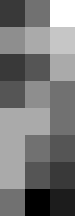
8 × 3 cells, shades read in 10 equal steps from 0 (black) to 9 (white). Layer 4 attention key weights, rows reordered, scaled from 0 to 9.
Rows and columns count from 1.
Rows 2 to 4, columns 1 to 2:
5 6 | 2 3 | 3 5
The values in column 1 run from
2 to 6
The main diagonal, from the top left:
2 6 6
